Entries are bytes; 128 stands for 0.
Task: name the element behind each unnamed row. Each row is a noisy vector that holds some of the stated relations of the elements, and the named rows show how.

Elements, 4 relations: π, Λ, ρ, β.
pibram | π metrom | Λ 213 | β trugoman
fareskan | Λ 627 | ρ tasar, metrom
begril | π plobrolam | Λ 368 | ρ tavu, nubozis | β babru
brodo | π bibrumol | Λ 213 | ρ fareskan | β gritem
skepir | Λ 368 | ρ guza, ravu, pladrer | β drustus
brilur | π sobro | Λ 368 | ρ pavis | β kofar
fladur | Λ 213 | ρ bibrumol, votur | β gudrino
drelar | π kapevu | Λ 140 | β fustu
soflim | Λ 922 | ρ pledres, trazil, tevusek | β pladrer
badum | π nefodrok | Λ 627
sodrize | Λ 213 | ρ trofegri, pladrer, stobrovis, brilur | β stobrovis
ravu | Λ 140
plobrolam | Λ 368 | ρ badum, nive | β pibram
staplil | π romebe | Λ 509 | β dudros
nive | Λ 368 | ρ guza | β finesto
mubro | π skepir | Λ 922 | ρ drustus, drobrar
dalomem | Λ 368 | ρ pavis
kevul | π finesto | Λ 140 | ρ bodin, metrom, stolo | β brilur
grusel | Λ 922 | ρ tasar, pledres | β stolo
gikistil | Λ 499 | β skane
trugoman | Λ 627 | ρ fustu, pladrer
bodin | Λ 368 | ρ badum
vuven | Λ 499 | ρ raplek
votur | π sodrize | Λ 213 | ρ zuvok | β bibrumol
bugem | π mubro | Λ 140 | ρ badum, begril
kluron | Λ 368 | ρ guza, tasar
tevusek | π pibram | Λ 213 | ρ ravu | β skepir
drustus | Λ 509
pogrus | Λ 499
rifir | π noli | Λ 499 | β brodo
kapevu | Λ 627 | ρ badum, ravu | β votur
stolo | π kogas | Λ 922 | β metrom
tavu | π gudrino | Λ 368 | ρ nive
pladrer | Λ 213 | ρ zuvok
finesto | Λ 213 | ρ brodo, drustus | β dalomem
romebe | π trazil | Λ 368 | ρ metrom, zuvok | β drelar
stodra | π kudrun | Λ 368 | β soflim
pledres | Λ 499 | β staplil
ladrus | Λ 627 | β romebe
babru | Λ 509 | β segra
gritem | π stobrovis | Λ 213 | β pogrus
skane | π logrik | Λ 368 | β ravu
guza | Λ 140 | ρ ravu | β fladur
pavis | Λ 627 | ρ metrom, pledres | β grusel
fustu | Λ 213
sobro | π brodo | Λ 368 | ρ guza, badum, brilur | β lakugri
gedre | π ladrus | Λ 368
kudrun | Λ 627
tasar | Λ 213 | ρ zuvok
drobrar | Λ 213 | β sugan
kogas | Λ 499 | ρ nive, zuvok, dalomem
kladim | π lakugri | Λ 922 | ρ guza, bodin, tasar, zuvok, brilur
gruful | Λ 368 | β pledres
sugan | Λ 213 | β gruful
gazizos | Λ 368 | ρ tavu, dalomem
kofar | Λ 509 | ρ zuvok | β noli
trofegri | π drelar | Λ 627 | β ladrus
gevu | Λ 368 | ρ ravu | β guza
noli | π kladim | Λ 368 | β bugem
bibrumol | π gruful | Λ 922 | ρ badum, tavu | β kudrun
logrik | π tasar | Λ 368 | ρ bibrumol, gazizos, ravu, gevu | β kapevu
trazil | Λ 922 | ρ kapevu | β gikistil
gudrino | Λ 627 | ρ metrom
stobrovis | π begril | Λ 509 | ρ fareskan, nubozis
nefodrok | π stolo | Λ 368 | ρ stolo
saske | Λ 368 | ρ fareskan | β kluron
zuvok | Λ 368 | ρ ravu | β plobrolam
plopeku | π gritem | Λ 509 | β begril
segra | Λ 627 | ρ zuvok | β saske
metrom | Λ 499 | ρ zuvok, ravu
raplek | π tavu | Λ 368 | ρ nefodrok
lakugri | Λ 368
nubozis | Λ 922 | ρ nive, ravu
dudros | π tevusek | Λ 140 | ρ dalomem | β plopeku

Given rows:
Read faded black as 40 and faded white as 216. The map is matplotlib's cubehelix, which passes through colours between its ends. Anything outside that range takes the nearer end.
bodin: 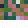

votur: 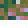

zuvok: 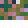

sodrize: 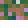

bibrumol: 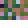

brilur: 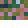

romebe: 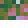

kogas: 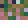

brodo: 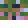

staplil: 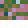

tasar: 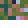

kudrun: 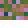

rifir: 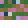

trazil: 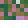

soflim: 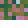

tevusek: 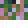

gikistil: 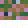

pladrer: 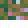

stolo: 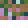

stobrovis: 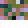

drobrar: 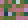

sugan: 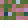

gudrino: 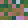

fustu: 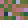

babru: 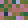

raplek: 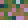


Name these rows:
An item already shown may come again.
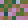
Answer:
drelar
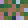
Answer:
saske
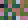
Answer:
bibrumol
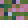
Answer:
skane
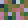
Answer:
nive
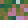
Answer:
romebe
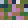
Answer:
guza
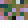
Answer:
stobrovis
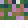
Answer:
gevu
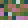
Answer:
badum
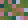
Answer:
trugoman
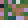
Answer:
plobrolam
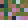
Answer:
bugem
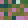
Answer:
kevul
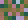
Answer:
kluron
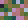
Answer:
tavu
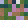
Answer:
gevu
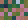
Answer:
brilur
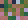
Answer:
kogas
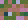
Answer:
lakugri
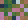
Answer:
dudros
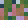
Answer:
skepir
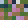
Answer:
guza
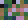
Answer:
logrik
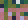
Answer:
nefodrok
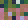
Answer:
nefodrok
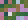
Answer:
noli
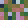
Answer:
nive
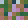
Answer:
ravu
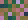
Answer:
dalomem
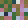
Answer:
pibram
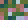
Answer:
kladim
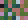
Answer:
bibrumol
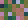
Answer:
gazizos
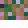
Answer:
gazizos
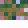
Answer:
fareskan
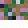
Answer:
begril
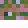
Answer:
lakugri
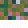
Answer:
segra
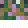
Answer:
kapevu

